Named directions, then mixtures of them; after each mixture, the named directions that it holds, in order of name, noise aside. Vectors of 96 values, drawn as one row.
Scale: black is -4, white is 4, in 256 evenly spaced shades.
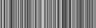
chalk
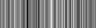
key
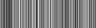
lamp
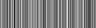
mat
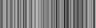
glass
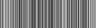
chalk, lamp, mat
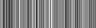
key, lamp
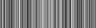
chalk, key, lamp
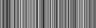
chalk, lamp, mat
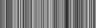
glass, key, lamp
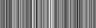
glass, key, lamp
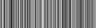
chalk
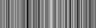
key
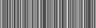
mat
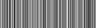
mat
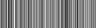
lamp, mat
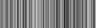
glass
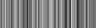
chalk, glass, key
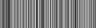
chalk, lamp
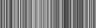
chalk, glass, lamp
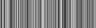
chalk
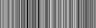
key, lamp
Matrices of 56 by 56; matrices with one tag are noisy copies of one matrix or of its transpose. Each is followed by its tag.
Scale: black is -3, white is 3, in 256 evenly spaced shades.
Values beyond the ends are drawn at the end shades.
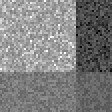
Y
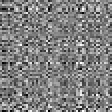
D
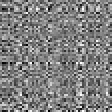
D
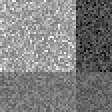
Y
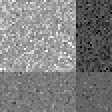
Y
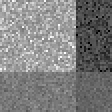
Y
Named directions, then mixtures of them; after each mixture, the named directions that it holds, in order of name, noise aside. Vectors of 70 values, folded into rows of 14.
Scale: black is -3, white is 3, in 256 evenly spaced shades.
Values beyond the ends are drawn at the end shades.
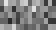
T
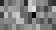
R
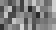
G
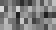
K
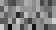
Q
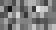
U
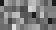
R, T, U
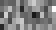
G, R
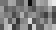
K, Q, R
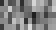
G, K, R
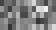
U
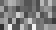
Q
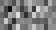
U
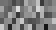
K, Q, U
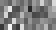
G, Q, U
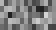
K, T, U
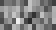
Q, R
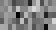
K, Q, T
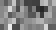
Q, T, U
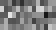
K, U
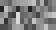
G, K
